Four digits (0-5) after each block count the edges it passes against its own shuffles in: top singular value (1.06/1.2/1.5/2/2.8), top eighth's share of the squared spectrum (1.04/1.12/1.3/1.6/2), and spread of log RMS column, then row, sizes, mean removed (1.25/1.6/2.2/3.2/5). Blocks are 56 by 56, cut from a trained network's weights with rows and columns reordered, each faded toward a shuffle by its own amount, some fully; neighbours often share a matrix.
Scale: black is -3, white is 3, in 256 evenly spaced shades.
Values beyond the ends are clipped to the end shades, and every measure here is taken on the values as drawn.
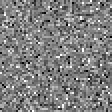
0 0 0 0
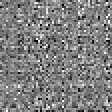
3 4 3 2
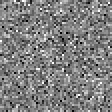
1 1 0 0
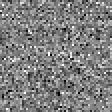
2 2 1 1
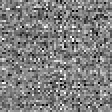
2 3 2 1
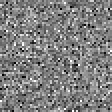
2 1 1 0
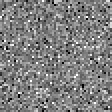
0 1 0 0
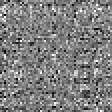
3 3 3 1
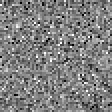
0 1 0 0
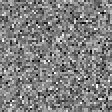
0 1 0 0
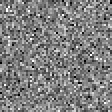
0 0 0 0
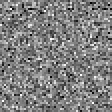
2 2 0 1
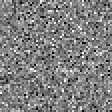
0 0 0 0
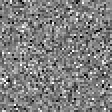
1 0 0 0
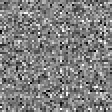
2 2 2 0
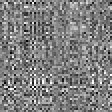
4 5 3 3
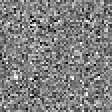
3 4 2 2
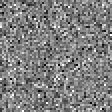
2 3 1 1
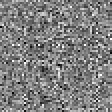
3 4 2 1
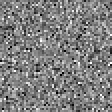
0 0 0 0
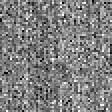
2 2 0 0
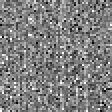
2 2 0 1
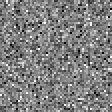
0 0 0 0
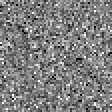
0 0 0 0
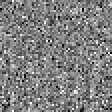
1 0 0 0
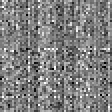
4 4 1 3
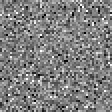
0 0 0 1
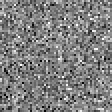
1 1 0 0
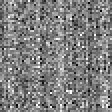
3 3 0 2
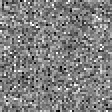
1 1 0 0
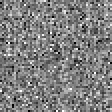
1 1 0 0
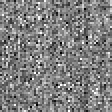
2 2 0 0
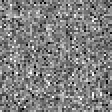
1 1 0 0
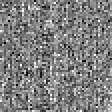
3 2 0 1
